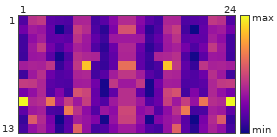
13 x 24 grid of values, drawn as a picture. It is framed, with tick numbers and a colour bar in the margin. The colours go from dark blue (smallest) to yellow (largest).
The left and right halves mirror each other. There is no overall slope. Overall the values sit about 30% of the way up the scale. Stripes running up and down repeat 5 times from left to right.
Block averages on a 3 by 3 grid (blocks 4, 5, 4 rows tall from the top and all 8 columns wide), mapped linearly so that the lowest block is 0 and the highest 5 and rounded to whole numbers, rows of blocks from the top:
2 0 2 / 3 1 3 / 5 2 5
